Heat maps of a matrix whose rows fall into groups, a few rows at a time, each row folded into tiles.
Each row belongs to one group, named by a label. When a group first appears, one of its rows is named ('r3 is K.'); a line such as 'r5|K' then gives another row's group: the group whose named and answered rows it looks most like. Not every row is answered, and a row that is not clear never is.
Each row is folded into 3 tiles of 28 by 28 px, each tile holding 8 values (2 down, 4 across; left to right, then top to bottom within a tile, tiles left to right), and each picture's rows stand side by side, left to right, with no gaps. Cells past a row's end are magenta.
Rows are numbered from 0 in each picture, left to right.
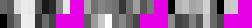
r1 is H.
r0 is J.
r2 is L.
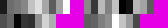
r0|L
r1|J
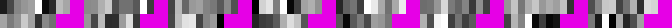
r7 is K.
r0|L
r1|K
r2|H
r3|J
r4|L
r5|H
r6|H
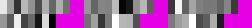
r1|J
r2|H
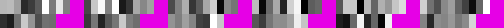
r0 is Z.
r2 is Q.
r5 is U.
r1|J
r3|Q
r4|Z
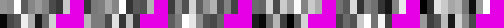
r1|L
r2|H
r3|Z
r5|L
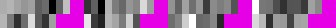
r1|L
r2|H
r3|U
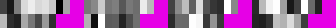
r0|L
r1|K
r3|J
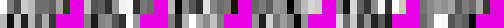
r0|K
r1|Q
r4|K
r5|H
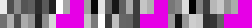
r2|Z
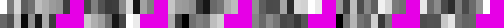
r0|K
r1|Q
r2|U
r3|Z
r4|Z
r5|U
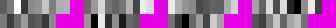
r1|K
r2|U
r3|J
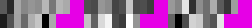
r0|Z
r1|Q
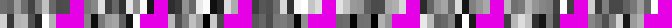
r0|Q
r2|L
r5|L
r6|H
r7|U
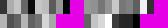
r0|Q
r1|H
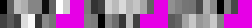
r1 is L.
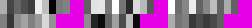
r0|Q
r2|K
